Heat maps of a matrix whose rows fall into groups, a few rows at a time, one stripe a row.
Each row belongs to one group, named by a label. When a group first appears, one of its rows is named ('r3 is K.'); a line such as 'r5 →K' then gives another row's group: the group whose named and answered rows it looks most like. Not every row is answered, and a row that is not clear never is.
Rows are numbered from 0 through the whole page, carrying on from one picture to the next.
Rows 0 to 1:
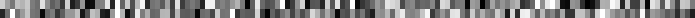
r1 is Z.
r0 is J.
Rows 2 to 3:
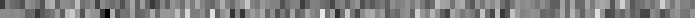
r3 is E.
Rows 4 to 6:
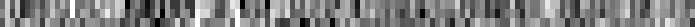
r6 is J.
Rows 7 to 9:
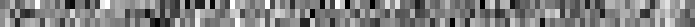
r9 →J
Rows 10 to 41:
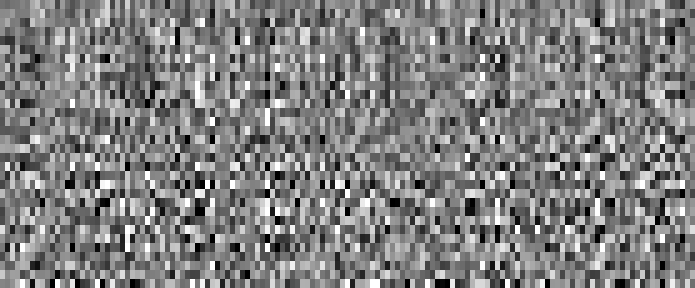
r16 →E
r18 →E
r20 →E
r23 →E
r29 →Z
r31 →E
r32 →E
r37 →Z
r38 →Z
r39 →E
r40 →J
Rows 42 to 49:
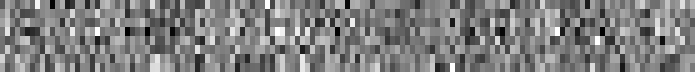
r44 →J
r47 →J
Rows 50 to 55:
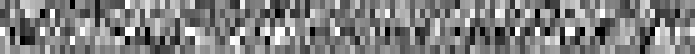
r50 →Z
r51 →Z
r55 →J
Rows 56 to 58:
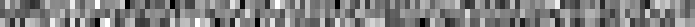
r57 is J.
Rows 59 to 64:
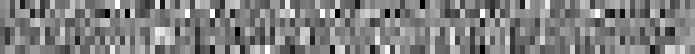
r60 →E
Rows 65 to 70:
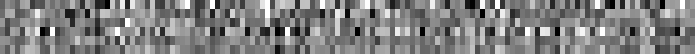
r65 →E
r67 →Z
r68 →Z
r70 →Z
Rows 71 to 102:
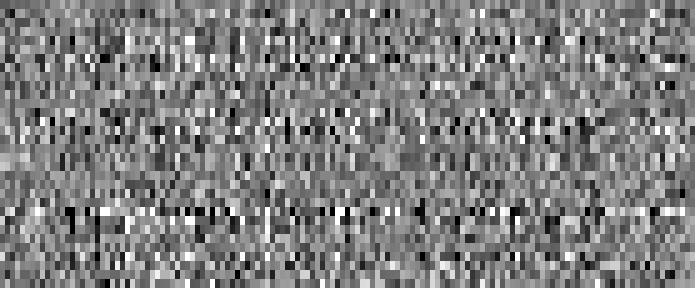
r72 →E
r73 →J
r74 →Z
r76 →Z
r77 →E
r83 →E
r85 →J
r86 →Z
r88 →J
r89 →J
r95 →Z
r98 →J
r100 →J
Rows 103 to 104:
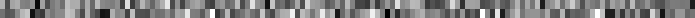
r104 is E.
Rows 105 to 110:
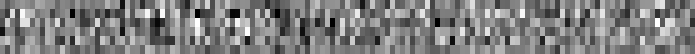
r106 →Z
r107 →J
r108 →J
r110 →Z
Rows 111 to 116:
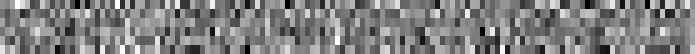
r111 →J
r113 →Z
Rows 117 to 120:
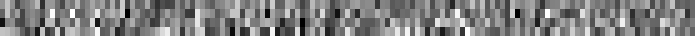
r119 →J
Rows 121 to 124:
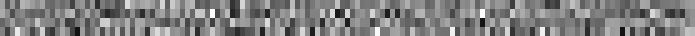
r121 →Z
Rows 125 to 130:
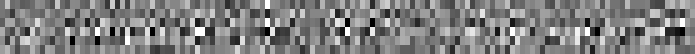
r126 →E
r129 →Z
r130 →J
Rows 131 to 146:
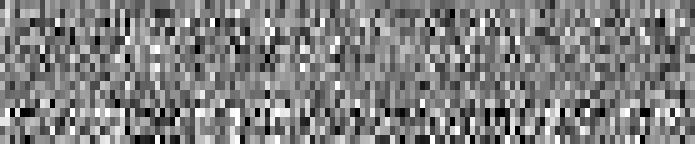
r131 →J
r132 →J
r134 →J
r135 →Z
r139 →E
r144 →J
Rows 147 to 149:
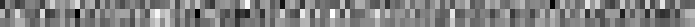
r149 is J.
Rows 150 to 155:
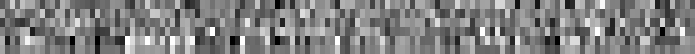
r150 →Z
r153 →E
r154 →Z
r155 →Z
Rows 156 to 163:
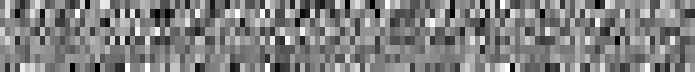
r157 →J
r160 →J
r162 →E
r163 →Z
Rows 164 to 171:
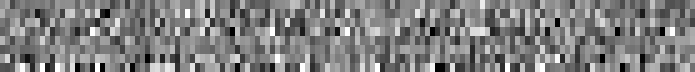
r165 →E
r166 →Z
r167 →J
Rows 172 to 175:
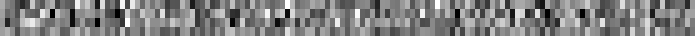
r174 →Z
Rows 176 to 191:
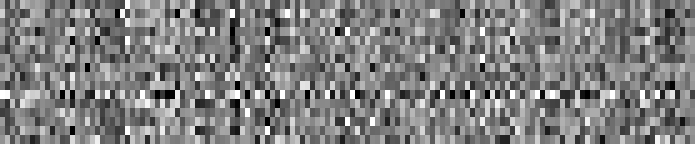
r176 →Z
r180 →Z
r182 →E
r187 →Z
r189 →E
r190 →Z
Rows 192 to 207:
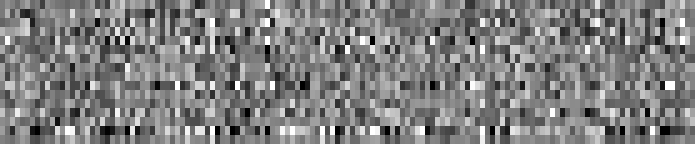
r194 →E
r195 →J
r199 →Z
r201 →J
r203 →E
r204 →J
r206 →E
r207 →E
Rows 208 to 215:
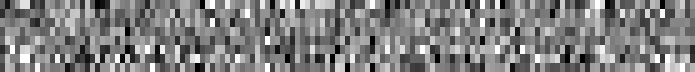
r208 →E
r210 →E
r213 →Z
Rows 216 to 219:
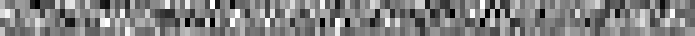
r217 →J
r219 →Z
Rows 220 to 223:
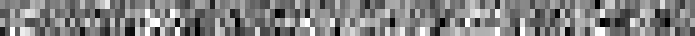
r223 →Z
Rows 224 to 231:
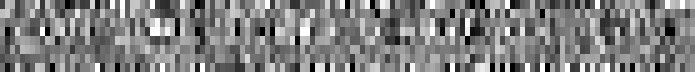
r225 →J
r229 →Z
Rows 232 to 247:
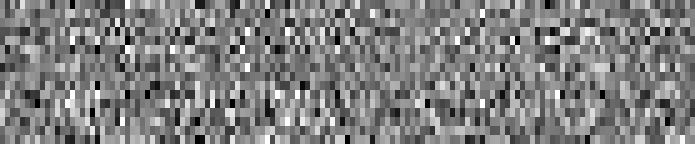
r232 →Z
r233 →E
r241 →J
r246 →J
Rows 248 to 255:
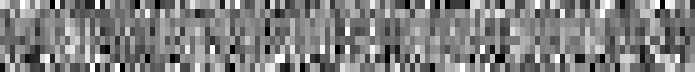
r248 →J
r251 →E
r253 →E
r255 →J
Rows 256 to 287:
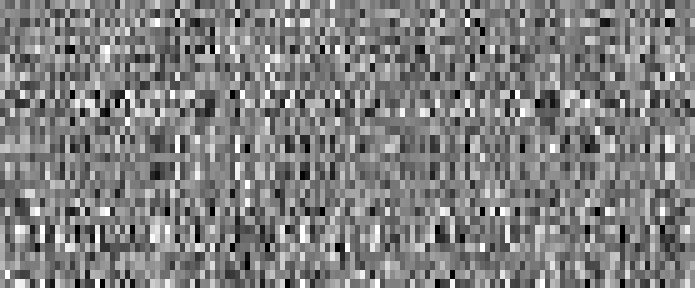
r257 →J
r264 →J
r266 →Z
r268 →Z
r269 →Z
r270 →E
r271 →J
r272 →J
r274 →J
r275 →J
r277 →Z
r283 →E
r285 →J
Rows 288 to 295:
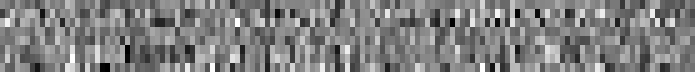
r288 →E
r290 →J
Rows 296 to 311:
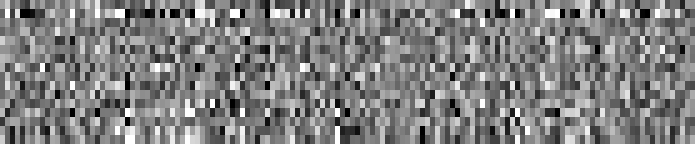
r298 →E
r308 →Z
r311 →Z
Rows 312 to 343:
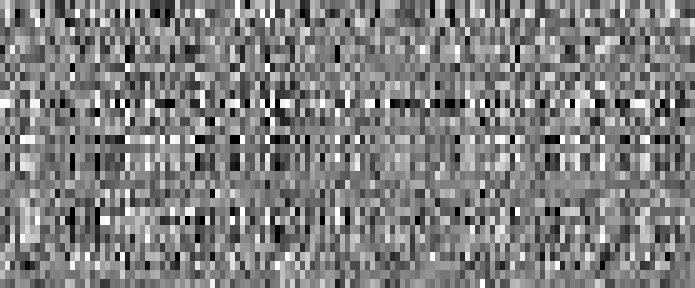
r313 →J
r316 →J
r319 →Z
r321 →Z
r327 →Z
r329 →Z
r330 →Z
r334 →J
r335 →Z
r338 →Z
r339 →J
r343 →E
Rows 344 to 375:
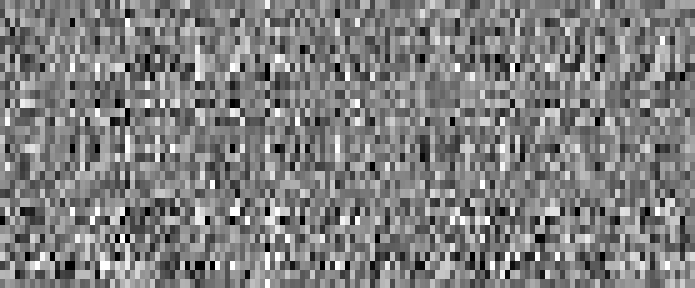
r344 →E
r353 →Z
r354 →E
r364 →E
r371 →E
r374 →J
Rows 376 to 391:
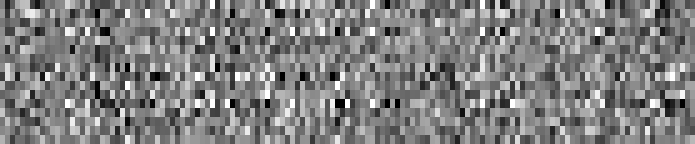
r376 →E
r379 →E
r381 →Z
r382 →E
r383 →E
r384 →J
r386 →E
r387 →E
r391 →Z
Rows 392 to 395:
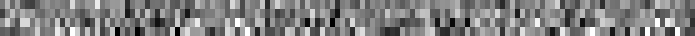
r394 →J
